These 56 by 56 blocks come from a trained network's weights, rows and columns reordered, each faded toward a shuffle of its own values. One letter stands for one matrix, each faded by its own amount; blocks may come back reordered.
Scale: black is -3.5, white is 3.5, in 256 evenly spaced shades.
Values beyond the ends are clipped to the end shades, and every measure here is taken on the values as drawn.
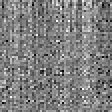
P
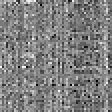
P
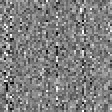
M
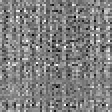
P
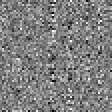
M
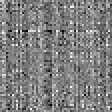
P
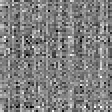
P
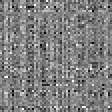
P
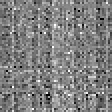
P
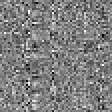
M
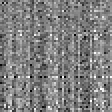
P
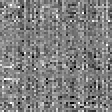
P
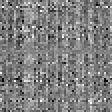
P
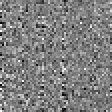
M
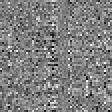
M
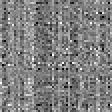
P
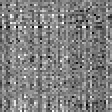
P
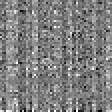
P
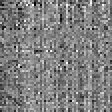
P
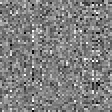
M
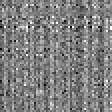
P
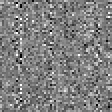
M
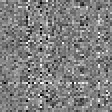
M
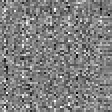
M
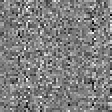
M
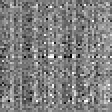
P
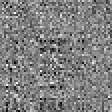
M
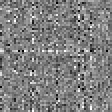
M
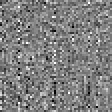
M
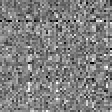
M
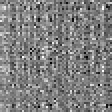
P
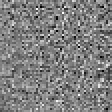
M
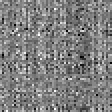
P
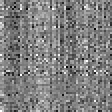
P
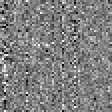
M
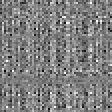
P
